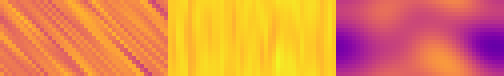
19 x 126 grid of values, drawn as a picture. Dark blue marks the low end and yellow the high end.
It is made of 1 by 3 panels. Panel 1,1: high, slanting down to the right. Panel 1,2: very high, streaked downward, faint in contrast. Panel 1,3: middling, smooth, strong in contrast.
